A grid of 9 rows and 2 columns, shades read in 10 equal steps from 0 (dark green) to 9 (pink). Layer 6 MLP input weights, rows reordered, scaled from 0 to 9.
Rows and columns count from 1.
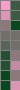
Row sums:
11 10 5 8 7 6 8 5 8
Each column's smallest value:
0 0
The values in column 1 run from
0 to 9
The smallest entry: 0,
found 3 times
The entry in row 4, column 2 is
4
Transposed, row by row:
9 8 5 4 3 1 1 0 0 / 2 2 0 4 4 5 7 5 8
